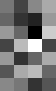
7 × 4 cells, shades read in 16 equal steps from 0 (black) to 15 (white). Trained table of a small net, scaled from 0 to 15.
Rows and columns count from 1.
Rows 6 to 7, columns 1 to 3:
5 10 11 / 8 7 3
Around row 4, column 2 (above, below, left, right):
6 3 4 15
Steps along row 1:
down up up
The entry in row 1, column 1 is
7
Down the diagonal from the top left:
7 3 0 4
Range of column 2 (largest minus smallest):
8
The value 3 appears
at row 2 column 2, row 5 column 2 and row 7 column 3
